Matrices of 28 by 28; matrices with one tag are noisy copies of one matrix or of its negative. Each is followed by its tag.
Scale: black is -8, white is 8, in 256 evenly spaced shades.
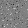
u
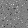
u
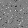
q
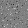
u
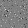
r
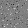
u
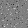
u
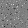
u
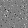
r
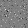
r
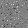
u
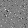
r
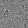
r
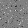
q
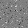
q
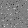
u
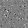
r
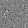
r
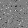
q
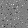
u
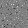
u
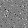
r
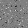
q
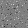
u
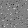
u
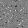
q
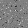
q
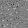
u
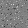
u
